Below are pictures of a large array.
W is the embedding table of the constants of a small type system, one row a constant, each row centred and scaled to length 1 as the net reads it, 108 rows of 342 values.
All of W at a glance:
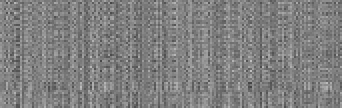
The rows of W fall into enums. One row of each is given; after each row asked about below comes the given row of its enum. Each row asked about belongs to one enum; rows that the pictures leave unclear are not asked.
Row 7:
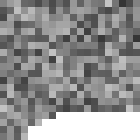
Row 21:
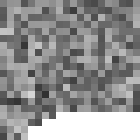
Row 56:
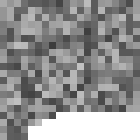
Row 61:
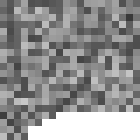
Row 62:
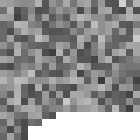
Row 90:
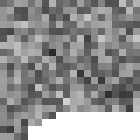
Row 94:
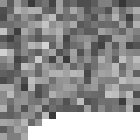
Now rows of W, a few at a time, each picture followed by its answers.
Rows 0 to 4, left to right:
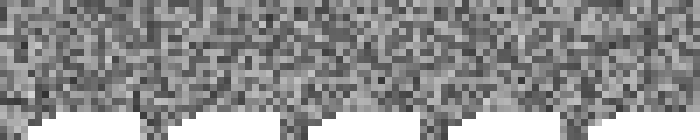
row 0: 21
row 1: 61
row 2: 62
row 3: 62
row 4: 56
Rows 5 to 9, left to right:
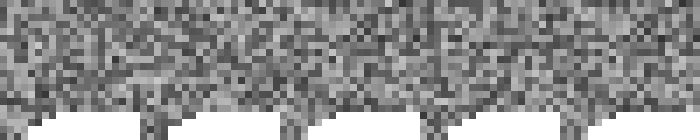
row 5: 21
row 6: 62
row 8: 61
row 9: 7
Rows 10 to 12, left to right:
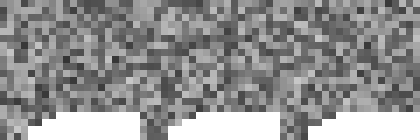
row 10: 21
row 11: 56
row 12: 62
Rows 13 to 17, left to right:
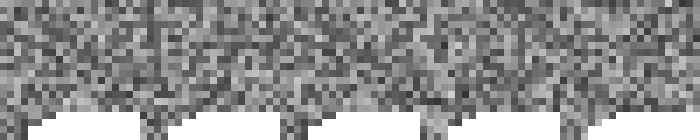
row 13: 62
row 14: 61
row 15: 62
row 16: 21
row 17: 7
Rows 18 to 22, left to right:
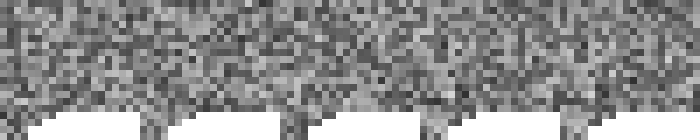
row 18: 61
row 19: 7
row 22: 21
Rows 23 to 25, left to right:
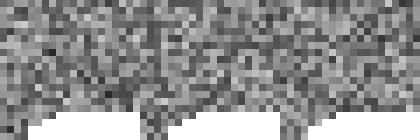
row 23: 90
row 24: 61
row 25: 7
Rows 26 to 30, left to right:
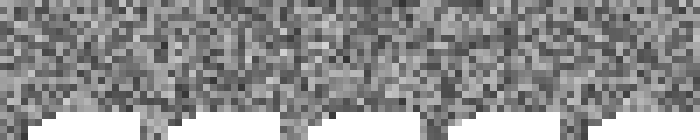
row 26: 62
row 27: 21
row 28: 94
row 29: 56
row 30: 62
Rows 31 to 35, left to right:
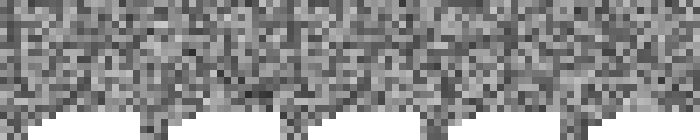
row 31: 61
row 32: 90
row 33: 61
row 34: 56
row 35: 62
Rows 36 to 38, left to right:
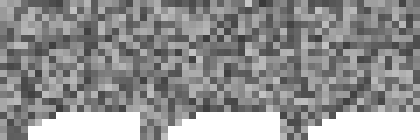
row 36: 56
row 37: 7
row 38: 61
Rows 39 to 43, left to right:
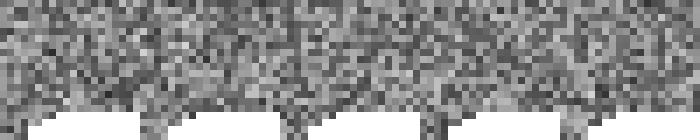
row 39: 90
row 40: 94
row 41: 61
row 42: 62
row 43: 21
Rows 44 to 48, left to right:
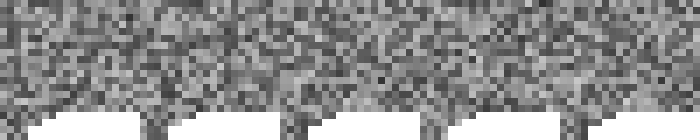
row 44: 61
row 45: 56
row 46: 62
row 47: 7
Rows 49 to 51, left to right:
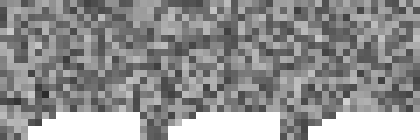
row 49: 21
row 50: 56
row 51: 62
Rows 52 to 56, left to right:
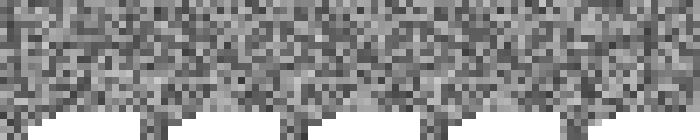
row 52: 61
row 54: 62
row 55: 62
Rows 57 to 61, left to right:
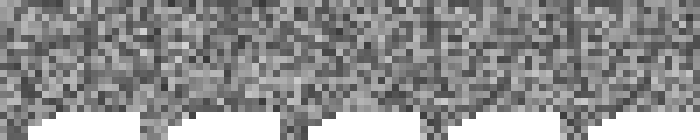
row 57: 56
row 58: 94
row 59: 62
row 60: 61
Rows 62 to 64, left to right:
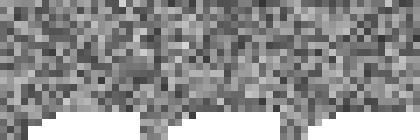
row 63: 94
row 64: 7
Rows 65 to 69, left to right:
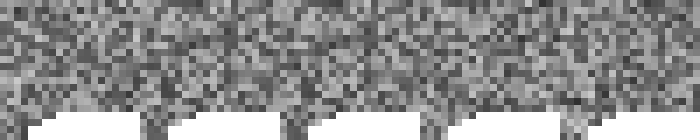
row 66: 56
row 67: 56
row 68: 7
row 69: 21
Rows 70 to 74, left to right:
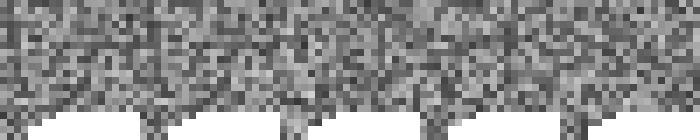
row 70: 61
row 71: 61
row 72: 21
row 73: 56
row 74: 62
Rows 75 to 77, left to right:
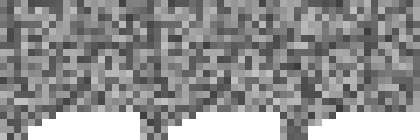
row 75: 61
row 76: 61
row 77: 56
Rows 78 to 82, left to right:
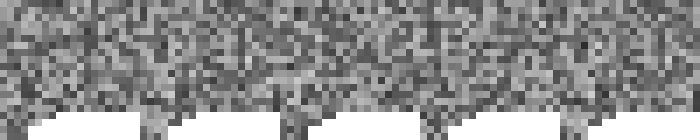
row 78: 56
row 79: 21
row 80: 62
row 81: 61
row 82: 21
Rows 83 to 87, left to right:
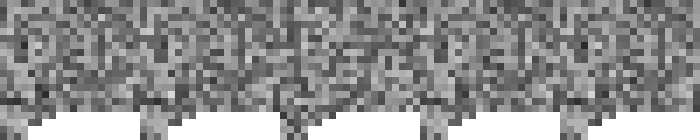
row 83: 21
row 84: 21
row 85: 61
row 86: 21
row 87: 21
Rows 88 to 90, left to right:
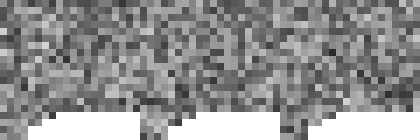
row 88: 94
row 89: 21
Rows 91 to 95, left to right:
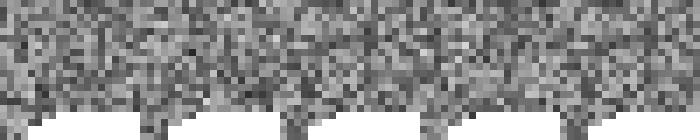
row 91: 21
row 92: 90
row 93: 56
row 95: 56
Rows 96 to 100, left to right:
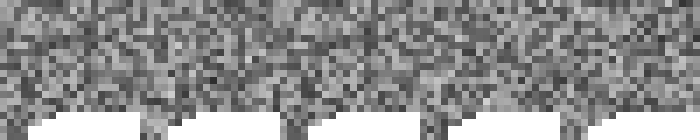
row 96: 56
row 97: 21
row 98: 56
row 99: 62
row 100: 7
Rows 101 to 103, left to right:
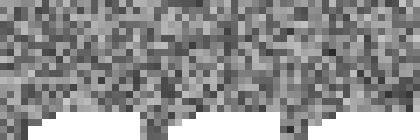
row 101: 62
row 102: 56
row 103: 90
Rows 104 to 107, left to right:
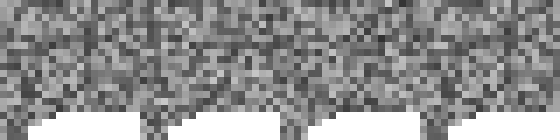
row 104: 56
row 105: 61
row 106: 7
